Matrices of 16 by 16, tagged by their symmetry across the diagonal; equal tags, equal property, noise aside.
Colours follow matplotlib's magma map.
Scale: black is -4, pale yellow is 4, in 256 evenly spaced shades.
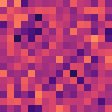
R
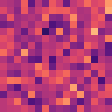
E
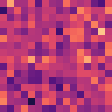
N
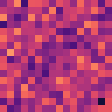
R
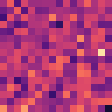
E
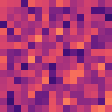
R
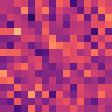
N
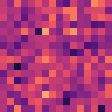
E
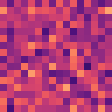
N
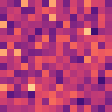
R
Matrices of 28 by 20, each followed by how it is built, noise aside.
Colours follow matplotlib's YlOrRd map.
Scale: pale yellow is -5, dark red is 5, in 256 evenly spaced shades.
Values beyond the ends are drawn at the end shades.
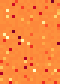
sparse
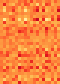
low rank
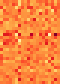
low rank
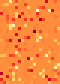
sparse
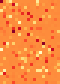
sparse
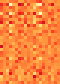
low rank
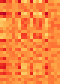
low rank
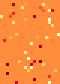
sparse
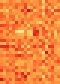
low rank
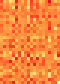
low rank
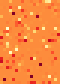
sparse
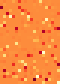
sparse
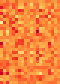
low rank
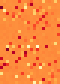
sparse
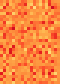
low rank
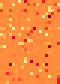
sparse
